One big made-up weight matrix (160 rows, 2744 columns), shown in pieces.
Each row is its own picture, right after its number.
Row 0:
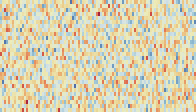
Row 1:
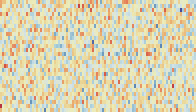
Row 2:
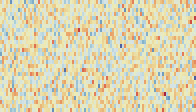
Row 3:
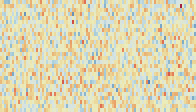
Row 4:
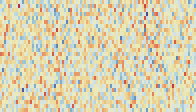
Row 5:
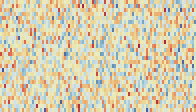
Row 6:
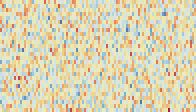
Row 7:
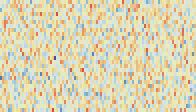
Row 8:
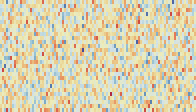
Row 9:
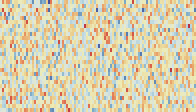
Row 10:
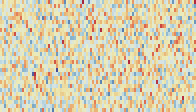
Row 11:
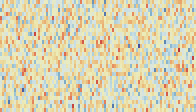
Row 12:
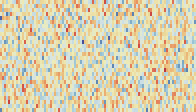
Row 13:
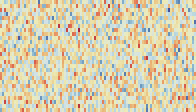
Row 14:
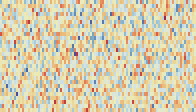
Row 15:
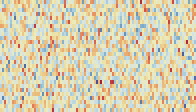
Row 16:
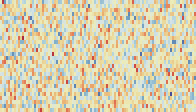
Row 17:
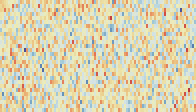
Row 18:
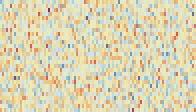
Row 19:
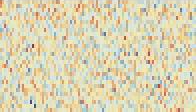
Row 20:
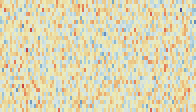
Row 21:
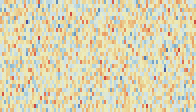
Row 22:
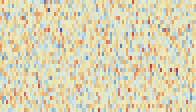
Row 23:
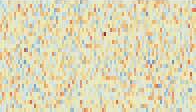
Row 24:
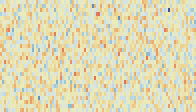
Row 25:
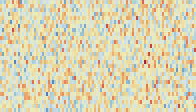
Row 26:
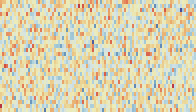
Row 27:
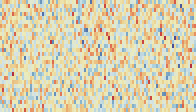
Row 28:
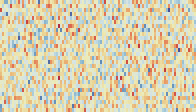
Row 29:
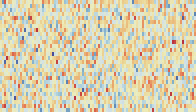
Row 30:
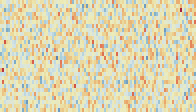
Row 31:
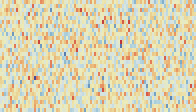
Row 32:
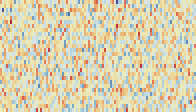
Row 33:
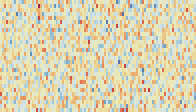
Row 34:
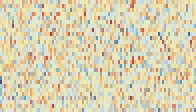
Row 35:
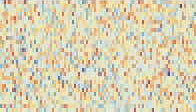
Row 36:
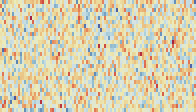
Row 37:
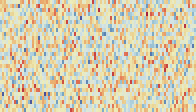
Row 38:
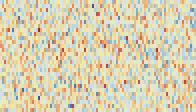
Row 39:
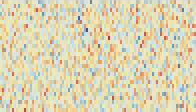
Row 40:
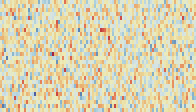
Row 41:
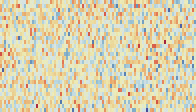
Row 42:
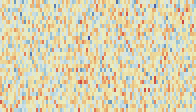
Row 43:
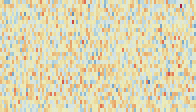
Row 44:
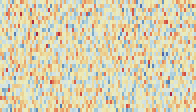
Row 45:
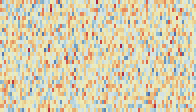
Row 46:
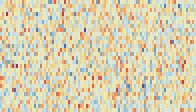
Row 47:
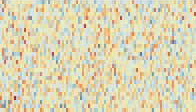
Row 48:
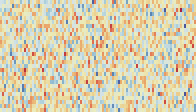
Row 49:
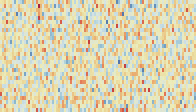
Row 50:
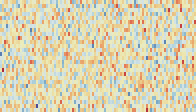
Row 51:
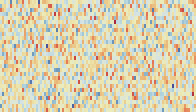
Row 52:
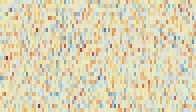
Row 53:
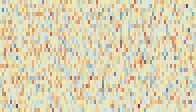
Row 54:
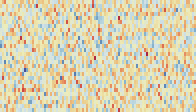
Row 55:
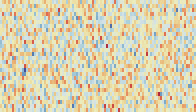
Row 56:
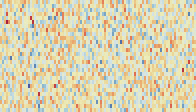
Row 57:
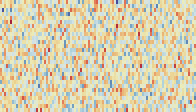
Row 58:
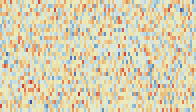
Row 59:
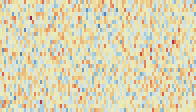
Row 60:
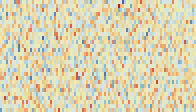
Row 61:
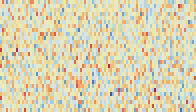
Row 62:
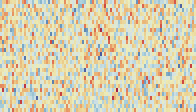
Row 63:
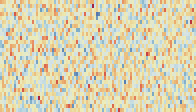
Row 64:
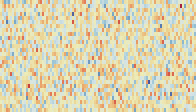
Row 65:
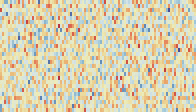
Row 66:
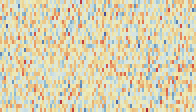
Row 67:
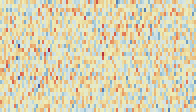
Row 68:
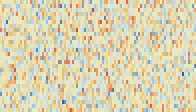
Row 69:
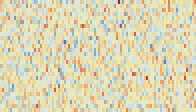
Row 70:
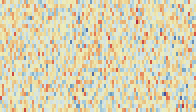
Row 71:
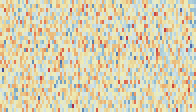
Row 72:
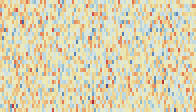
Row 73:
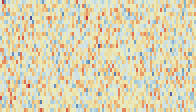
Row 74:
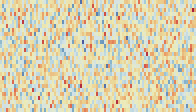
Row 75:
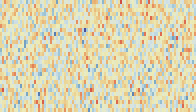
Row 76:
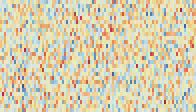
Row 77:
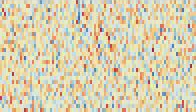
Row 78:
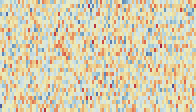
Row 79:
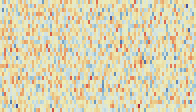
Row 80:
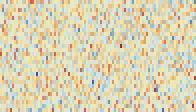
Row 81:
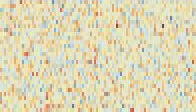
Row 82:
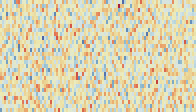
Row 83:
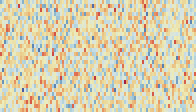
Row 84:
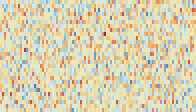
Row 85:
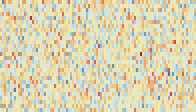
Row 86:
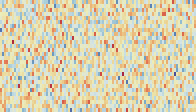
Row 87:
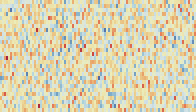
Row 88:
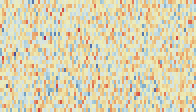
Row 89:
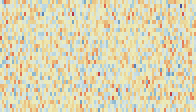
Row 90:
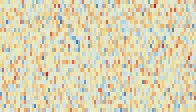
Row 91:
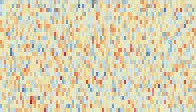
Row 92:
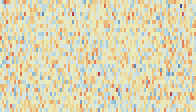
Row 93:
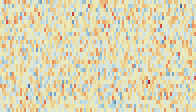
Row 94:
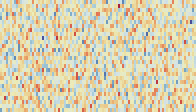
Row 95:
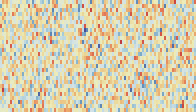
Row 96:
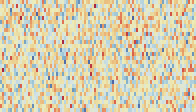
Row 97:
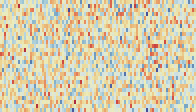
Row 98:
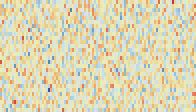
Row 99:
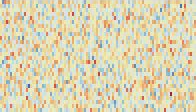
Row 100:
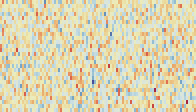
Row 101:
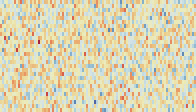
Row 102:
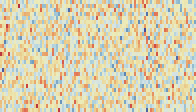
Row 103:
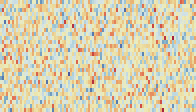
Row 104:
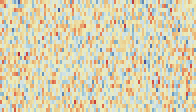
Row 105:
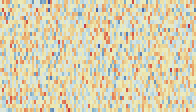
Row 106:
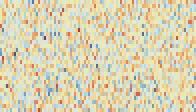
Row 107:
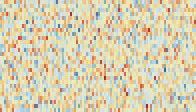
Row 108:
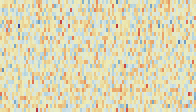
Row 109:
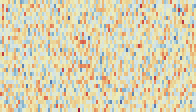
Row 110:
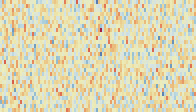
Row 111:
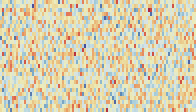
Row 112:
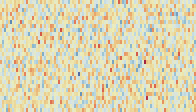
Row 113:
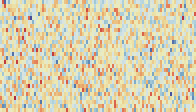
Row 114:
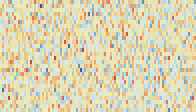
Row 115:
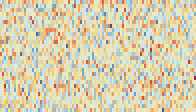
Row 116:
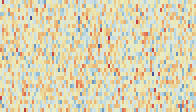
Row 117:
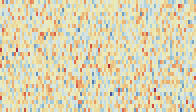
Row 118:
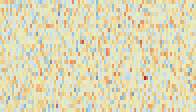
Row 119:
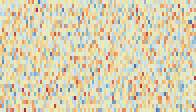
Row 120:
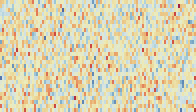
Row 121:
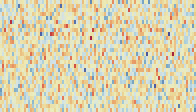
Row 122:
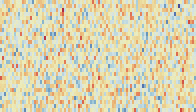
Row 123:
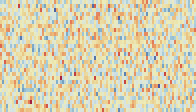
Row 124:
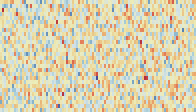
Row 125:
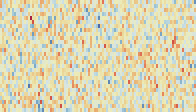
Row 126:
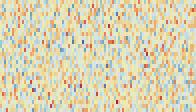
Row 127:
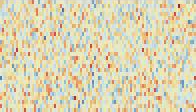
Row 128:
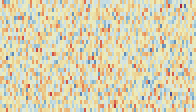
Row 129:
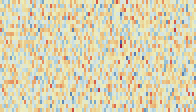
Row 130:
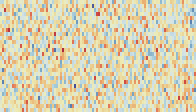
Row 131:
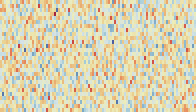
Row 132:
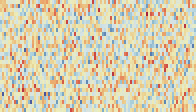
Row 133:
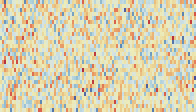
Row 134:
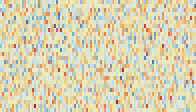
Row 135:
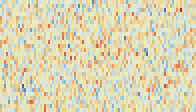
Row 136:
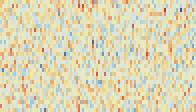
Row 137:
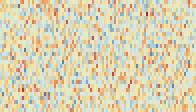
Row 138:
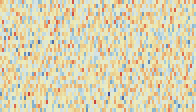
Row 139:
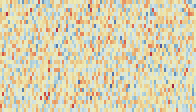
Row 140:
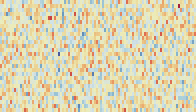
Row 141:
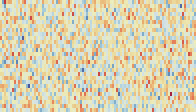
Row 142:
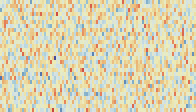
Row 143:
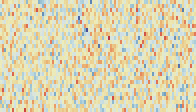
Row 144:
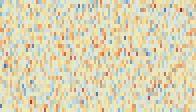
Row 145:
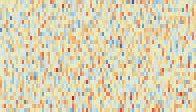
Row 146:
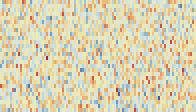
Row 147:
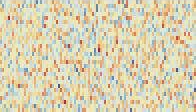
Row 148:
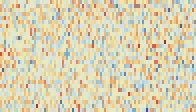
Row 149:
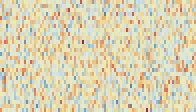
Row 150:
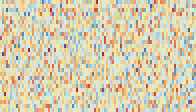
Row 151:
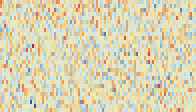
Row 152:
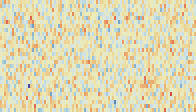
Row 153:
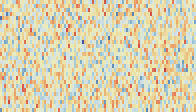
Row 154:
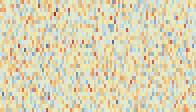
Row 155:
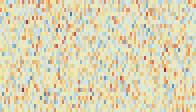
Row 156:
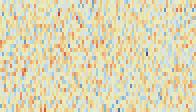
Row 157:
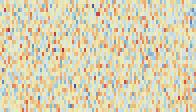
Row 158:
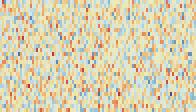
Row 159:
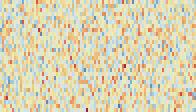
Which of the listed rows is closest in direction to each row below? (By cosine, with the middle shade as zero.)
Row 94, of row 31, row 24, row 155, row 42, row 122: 155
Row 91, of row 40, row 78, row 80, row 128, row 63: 78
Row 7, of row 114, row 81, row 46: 46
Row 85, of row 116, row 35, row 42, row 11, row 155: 35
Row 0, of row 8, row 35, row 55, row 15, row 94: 94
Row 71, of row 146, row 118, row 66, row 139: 139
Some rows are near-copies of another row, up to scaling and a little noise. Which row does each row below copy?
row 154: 131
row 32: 57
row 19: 151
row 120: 127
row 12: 153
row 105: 9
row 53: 79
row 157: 130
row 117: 61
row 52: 87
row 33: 49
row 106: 88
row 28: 65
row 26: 1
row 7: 142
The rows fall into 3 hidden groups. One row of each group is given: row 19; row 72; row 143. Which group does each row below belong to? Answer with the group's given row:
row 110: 143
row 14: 72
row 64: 143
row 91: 19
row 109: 72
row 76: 19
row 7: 72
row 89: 143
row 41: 19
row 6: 72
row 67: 72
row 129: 72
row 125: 143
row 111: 72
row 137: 19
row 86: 72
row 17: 19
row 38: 19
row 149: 19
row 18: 72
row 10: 72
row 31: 72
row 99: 143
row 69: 72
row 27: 143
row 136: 19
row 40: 143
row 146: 143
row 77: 143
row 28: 19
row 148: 19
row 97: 19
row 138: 72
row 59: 143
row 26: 19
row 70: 143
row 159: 72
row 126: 19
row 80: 143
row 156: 19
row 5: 19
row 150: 72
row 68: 72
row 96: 72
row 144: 19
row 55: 19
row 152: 143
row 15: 72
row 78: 19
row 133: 143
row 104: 72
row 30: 19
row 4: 19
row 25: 72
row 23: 19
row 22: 143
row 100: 143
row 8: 72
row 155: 19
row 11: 19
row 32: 72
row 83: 19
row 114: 72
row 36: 143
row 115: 143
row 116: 143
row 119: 143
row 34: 72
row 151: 19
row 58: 19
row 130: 19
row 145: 72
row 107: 19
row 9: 143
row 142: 72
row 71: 19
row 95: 143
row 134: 19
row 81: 72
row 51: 19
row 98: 72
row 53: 72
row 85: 143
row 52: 143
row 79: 72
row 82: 19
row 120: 143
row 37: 19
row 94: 19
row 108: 72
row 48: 19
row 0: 19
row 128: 143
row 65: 19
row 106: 143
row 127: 143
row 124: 72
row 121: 72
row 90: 72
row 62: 143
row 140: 143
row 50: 19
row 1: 19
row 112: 72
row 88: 143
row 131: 19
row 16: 143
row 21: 19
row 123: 19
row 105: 143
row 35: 143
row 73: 143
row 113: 143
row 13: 19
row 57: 72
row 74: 19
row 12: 19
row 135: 19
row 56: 143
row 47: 143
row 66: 19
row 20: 19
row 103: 143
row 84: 19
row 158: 143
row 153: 19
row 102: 19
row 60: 19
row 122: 143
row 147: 72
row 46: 143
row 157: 19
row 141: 143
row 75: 143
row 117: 143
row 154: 19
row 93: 143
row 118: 72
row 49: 72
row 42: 72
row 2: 143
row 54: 19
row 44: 72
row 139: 19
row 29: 143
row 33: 72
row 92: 143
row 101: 72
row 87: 143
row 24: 19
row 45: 72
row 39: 143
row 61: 143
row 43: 143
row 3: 143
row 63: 19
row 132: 19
